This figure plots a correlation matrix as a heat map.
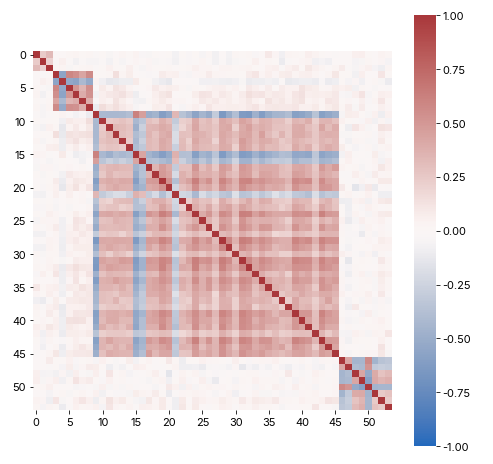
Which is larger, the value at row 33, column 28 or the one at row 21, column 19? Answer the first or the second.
the first
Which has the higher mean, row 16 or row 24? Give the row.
24
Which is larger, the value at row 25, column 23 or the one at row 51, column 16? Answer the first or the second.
the first
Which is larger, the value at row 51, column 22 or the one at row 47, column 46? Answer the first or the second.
the second
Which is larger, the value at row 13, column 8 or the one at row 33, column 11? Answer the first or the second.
the second
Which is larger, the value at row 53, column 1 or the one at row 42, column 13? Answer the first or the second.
the second
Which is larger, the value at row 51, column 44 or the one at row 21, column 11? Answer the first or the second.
the first
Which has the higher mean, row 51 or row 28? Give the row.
28
